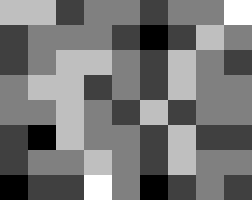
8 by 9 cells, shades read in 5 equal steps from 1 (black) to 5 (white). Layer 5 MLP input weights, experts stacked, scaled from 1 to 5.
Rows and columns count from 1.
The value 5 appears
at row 1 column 9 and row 8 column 4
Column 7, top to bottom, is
3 2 4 4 2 4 4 2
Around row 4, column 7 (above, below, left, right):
4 2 2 3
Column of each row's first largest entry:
9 8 3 2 3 3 4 4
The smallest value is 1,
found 4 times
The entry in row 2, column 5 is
2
